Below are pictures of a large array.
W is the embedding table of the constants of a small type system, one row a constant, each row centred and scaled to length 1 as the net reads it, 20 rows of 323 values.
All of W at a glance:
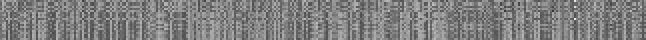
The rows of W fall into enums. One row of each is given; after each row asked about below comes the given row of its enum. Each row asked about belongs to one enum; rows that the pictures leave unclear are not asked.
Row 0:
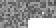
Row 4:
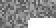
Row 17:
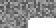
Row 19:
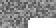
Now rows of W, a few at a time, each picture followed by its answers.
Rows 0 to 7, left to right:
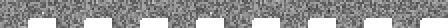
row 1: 4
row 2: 4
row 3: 0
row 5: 0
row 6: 17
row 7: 19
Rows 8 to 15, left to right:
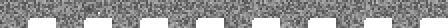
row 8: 17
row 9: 0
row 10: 17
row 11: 19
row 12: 4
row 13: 19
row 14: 4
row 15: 17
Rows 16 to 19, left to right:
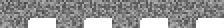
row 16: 19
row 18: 17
